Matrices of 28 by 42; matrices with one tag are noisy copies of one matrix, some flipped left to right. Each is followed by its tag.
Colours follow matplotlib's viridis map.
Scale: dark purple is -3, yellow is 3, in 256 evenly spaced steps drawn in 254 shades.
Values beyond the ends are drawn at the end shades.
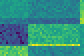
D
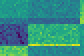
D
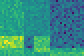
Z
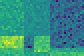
Z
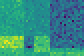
Z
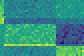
D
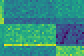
D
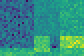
Z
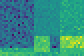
Z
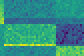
D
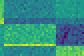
D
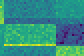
D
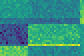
D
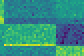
D
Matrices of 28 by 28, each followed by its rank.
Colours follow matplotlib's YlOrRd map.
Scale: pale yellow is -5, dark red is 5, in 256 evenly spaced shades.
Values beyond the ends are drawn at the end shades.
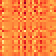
two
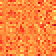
five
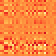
two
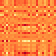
two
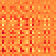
two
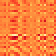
two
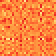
five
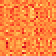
five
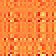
two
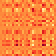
two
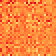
five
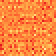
five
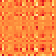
two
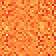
five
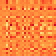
two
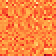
five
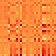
two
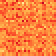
five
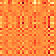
two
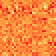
five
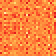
five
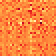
five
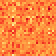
five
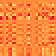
two
